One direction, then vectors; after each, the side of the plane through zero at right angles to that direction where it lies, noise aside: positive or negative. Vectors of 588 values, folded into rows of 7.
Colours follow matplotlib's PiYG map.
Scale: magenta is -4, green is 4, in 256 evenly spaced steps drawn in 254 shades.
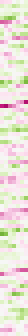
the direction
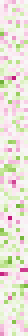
positive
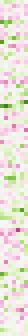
negative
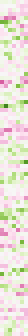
negative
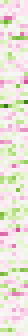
negative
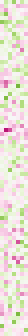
negative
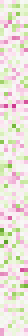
positive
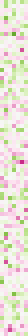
positive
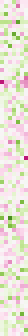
negative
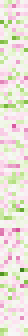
negative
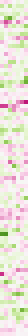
positive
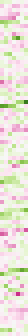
negative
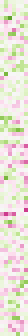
positive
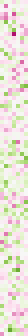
negative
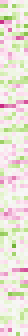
positive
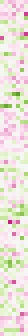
negative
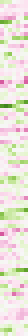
negative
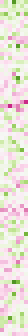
positive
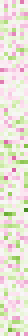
negative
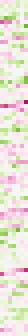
positive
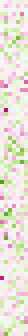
negative
